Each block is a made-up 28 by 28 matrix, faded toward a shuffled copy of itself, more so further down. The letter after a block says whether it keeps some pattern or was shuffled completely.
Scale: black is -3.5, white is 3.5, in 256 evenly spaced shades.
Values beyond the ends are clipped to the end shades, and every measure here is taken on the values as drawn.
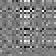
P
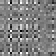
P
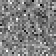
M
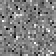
M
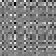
P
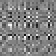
P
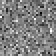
M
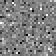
M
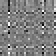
P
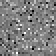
M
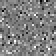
M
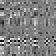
P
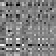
P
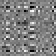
P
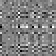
P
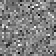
M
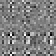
P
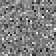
M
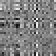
P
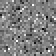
M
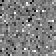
M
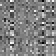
P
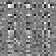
P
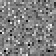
M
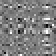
P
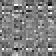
P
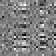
P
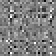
P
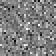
M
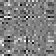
P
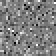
M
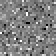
M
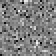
M
